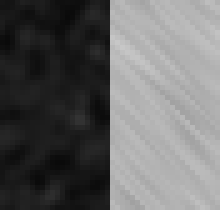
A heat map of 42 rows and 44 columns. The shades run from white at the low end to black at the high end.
It is made of 1 by 2 panels. Panel 1,1: very high, blotchy, faint in contrast. Panel 1,2: low, slanting down to the right, faint in contrast.
